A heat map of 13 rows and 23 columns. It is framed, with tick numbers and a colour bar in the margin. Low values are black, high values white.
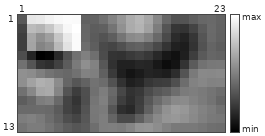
There are no regular stripes. The top left is the ninth with the highest average. Neither half mirrors the other. Values change most from cell to cell in the top left. An odd patch, higher than its surroundings, sits in the top left. The field is mottled with small blotches.
